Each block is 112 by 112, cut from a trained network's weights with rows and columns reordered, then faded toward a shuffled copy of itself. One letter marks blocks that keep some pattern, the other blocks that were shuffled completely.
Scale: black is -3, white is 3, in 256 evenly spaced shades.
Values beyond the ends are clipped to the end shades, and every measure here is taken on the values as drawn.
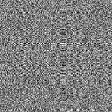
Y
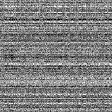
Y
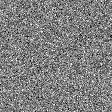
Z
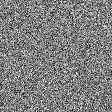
Z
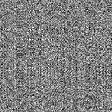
Y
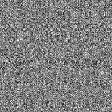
Y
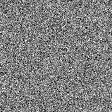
Z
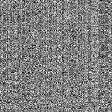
Y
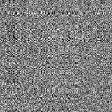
Y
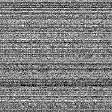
Y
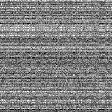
Y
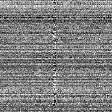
Y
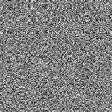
Y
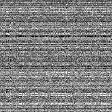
Y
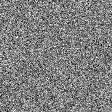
Z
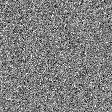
Z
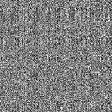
Y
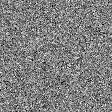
Z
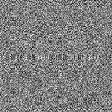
Y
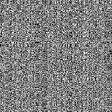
Y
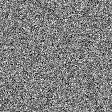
Z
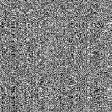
Y
